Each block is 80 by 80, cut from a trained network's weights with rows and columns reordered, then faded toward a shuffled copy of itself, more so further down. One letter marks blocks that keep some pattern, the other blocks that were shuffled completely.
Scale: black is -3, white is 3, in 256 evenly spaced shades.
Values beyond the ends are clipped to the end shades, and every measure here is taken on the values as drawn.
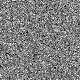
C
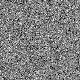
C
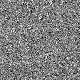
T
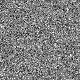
T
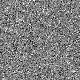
T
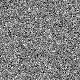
T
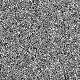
T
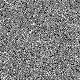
T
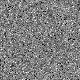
C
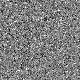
C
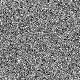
T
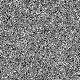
T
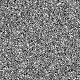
C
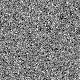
T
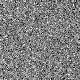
C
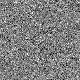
C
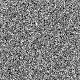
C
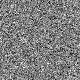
T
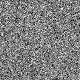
T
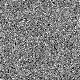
C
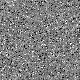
T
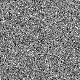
T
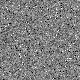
T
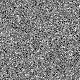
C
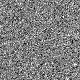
C
